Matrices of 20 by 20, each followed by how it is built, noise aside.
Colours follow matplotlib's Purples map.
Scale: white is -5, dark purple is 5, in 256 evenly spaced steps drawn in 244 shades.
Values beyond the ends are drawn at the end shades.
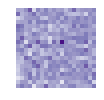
low rank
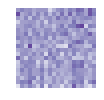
low rank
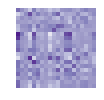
low rank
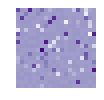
sparse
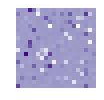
sparse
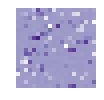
sparse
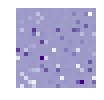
sparse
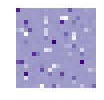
sparse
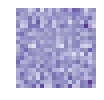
low rank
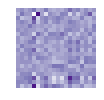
low rank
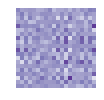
low rank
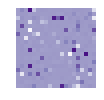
sparse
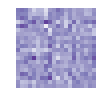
low rank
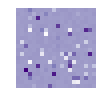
sparse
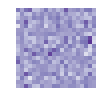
low rank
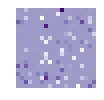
sparse
